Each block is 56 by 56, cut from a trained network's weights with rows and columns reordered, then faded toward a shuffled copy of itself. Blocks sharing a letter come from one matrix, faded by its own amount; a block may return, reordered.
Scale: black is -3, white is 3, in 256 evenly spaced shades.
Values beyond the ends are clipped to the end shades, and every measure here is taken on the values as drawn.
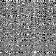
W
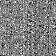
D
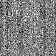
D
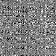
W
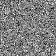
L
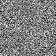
L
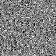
L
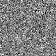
L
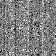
D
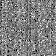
D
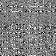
W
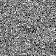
L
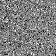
L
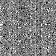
D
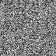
L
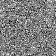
L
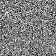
L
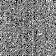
D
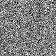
L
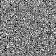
L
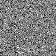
L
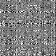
W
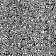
D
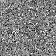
L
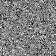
L
